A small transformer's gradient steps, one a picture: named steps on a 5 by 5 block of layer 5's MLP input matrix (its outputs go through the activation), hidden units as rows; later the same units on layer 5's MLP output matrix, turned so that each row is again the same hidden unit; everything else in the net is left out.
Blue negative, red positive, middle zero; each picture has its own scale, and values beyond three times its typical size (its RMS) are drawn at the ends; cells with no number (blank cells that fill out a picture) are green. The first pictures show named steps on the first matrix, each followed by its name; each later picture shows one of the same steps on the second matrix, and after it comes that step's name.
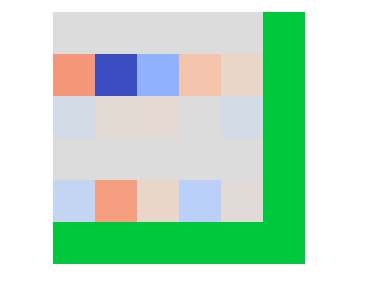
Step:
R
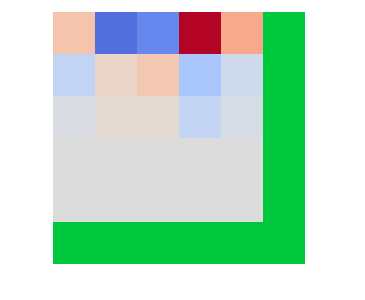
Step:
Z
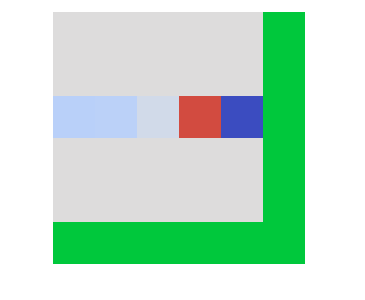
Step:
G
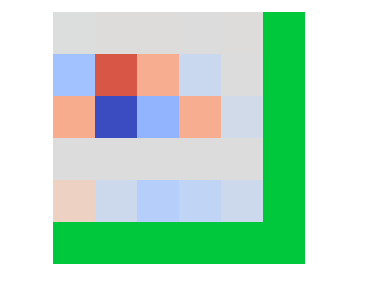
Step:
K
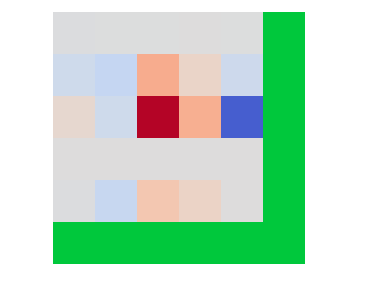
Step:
K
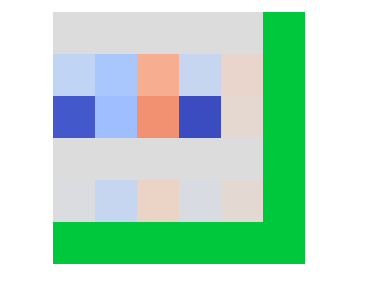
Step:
R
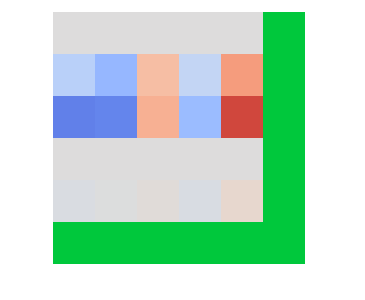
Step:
R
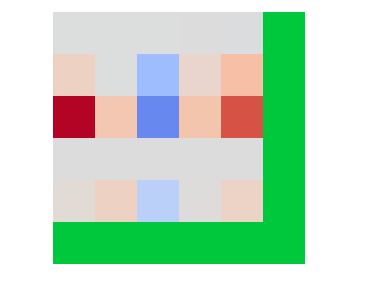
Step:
K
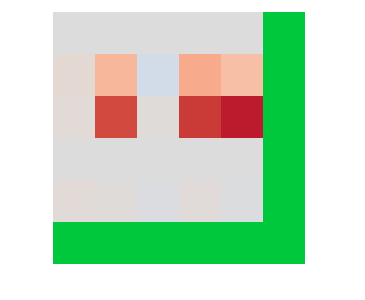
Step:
R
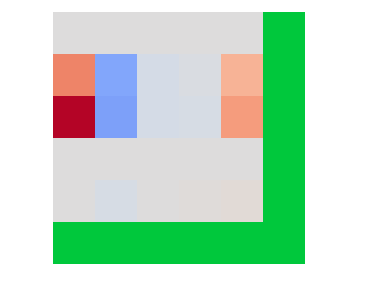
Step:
R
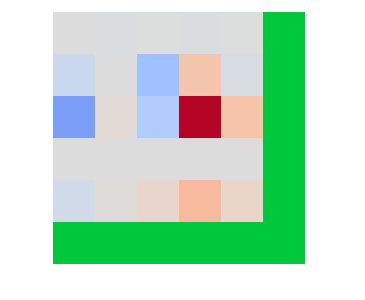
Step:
K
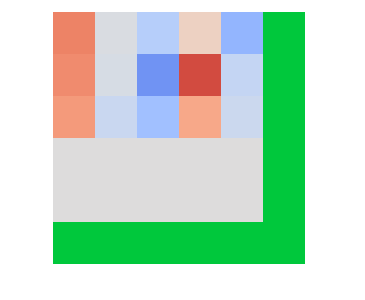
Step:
Z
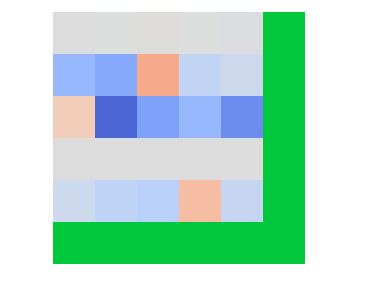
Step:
K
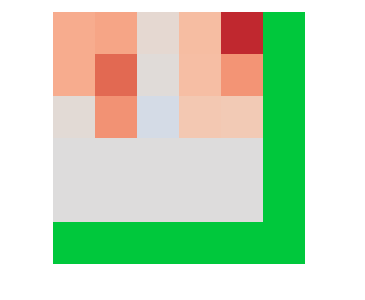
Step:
Z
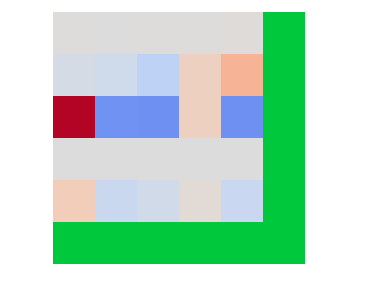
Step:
K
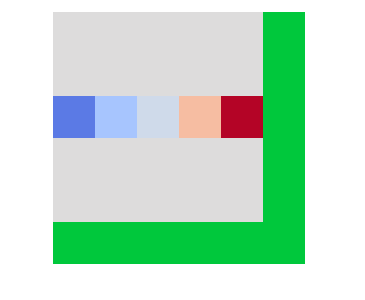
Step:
G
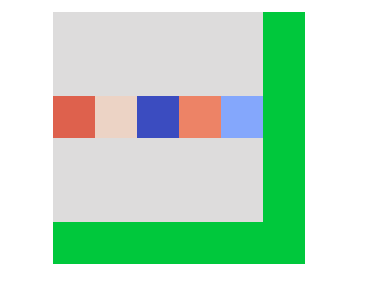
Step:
G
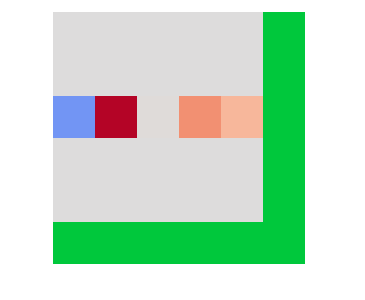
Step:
G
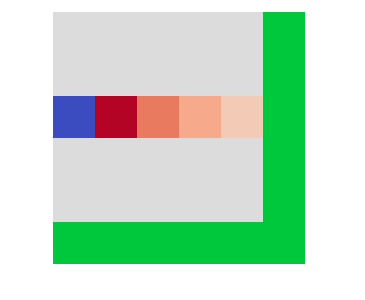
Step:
G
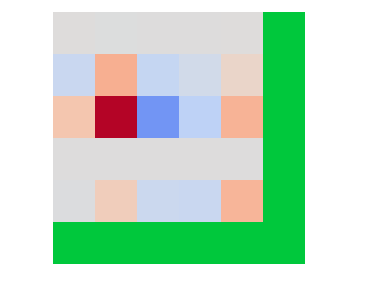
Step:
K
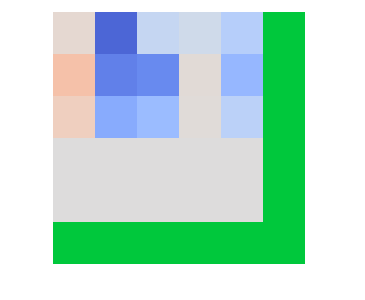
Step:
Z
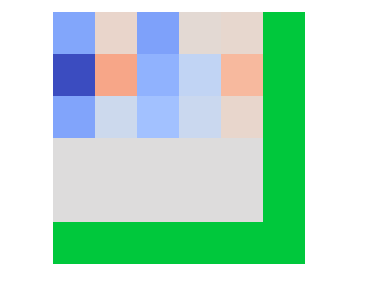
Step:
Z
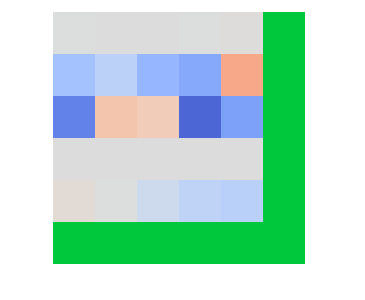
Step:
K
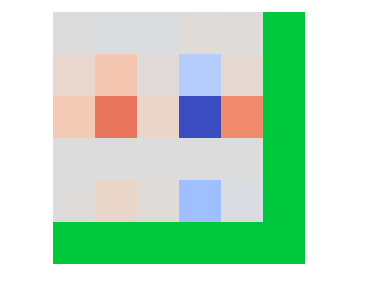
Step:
K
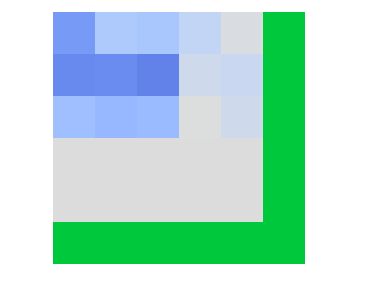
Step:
Z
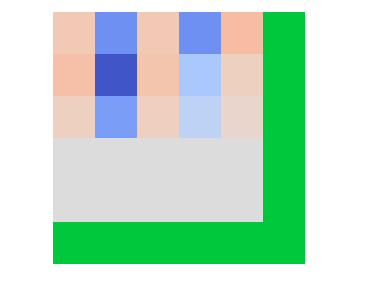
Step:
Z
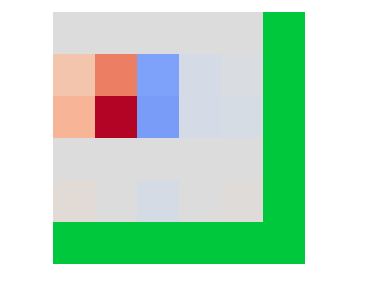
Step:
R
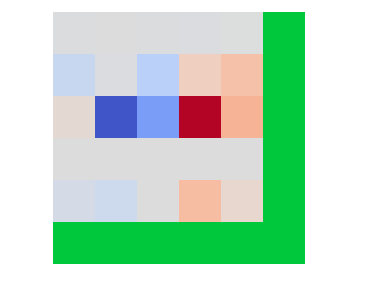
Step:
K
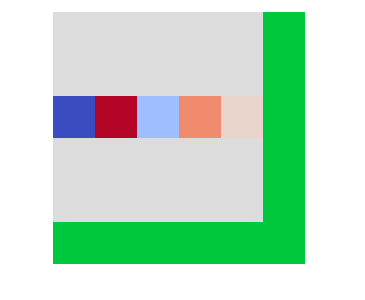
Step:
G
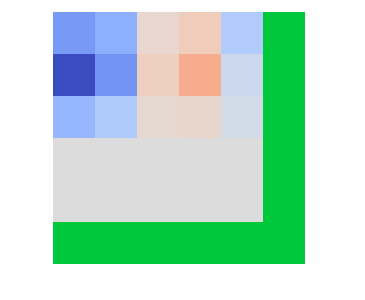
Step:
Z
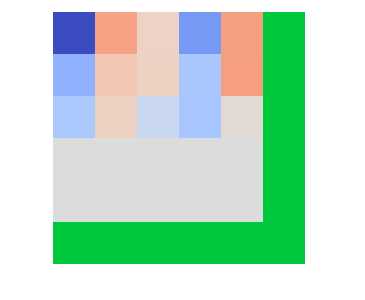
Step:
Z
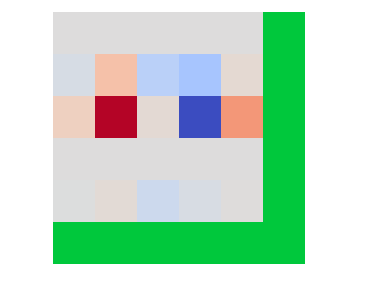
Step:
R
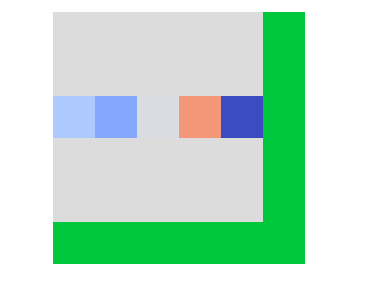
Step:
G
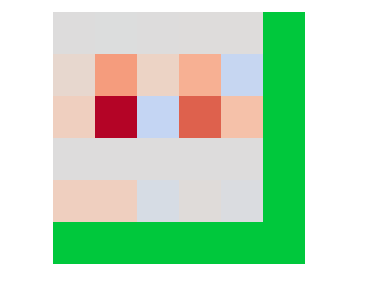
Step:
K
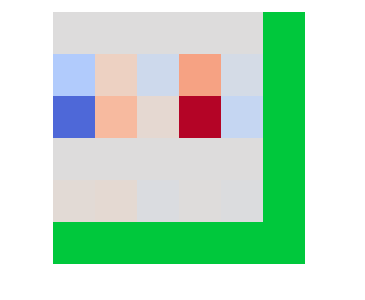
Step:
R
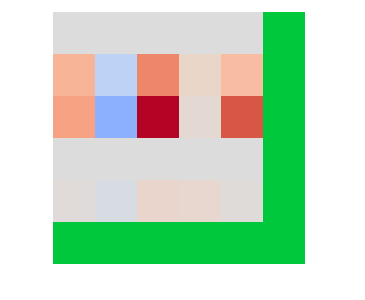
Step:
R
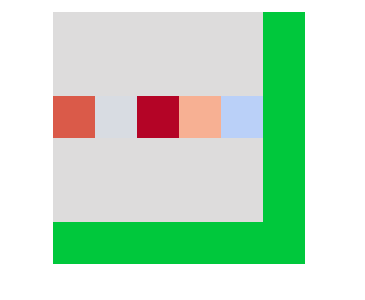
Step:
G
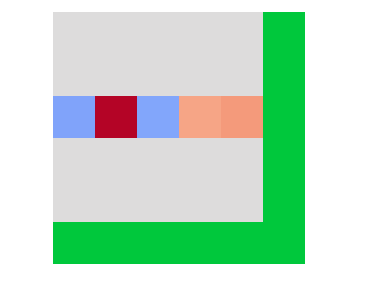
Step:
G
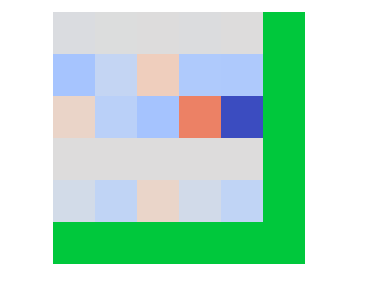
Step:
K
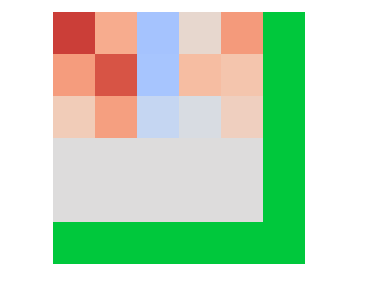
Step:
Z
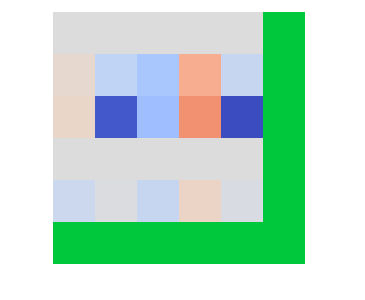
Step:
R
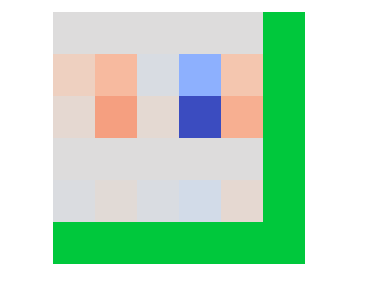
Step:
R
